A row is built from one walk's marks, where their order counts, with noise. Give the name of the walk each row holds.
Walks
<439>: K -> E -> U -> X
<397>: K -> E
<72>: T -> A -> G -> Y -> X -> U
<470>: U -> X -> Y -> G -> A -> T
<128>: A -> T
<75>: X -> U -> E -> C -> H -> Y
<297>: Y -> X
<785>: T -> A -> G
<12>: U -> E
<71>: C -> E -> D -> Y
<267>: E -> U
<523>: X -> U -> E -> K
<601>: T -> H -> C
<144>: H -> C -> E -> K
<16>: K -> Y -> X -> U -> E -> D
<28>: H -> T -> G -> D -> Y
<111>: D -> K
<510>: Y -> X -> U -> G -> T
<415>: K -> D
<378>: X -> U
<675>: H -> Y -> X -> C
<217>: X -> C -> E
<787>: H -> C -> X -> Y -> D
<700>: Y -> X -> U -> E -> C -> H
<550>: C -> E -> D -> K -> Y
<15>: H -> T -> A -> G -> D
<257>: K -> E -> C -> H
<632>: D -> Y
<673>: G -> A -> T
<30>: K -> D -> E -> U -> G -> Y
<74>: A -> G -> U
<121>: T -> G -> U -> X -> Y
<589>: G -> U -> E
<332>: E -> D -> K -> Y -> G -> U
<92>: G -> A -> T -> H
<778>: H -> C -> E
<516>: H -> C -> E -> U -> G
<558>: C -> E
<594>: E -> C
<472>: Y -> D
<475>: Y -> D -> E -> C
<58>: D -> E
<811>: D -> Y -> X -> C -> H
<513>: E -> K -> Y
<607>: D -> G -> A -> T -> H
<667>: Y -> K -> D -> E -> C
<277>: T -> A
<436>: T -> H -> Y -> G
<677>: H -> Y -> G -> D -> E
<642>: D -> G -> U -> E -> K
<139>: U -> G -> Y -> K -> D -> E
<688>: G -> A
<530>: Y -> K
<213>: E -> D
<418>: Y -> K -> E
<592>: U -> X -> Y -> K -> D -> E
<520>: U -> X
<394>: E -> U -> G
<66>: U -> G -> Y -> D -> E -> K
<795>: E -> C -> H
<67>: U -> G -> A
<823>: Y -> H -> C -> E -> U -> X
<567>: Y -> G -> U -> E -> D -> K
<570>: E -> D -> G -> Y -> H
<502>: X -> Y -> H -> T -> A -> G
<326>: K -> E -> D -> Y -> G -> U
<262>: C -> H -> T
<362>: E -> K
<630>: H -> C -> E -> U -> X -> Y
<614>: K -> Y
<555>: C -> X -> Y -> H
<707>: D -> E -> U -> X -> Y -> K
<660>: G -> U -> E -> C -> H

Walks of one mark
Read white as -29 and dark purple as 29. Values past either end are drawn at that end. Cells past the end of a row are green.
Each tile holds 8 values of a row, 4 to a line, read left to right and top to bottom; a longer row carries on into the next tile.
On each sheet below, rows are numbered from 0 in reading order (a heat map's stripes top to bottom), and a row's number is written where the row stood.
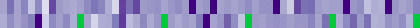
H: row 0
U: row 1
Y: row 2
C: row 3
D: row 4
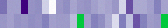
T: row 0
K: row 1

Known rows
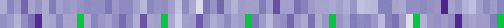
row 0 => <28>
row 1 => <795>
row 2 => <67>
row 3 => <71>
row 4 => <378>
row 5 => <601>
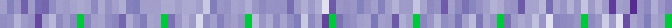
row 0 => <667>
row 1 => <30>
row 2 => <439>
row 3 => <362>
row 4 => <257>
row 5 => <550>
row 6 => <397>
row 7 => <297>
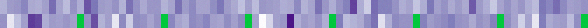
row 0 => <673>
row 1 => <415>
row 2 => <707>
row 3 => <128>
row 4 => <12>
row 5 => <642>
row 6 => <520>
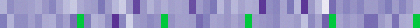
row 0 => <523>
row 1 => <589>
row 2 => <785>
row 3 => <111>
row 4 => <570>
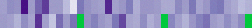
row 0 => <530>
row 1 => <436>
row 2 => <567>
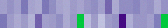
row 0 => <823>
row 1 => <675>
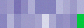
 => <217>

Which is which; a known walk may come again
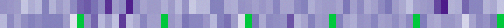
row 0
<267>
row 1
<472>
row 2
<378>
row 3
<75>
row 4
<707>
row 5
<558>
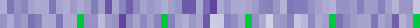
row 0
<607>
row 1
<475>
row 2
<418>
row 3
<592>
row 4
<257>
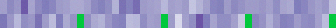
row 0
<550>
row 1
<139>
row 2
<74>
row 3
<326>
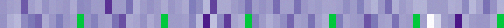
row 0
<121>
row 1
<436>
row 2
<614>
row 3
<700>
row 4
<660>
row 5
<128>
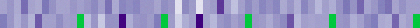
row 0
<823>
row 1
<675>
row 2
<688>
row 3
<15>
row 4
<811>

